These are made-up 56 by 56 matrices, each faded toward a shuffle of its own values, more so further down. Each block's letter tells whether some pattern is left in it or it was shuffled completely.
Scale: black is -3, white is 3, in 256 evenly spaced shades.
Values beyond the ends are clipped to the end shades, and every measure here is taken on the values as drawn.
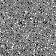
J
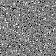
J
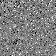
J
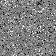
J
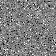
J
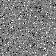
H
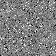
H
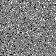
H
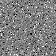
J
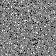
H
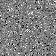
H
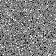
J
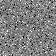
H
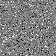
J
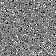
H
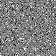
J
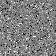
J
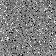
H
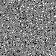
J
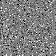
J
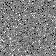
H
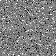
J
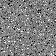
H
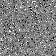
J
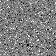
J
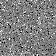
H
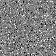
J
